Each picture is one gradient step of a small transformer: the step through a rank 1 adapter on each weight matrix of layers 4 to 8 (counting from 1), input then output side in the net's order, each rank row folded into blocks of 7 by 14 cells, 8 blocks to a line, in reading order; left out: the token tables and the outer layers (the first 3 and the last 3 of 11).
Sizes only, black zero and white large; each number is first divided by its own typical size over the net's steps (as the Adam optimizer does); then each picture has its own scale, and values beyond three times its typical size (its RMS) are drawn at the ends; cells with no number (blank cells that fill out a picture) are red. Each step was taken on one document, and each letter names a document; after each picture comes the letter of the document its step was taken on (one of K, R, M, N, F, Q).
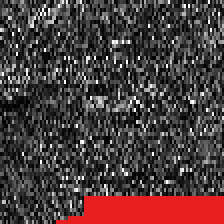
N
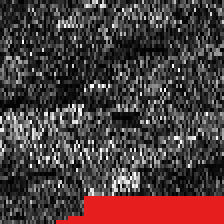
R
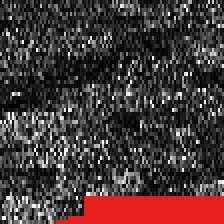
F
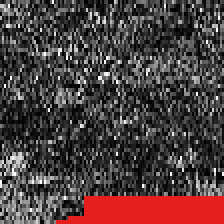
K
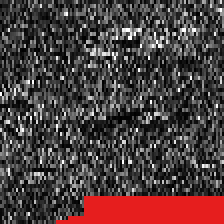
R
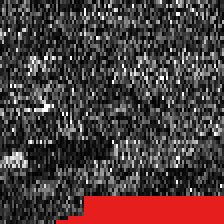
K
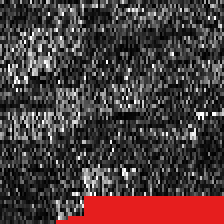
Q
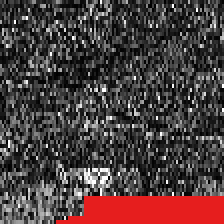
Q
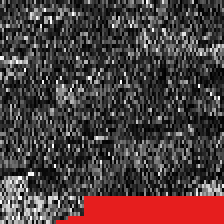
K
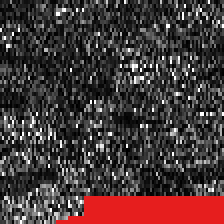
N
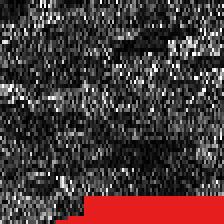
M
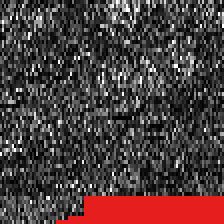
M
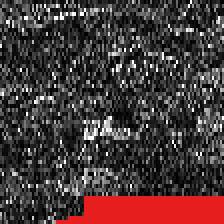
N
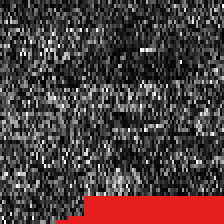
R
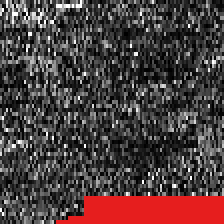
Q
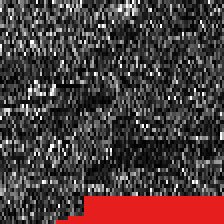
M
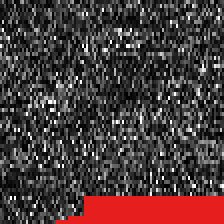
N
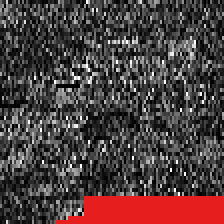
R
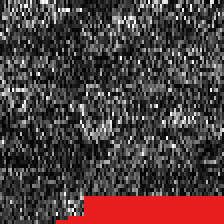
K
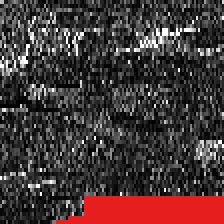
Q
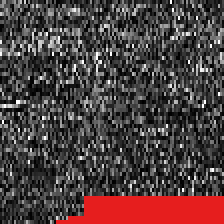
K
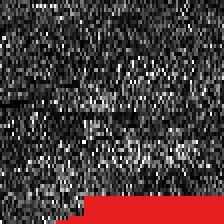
N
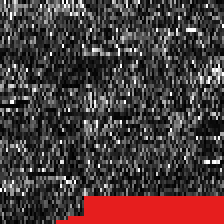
N
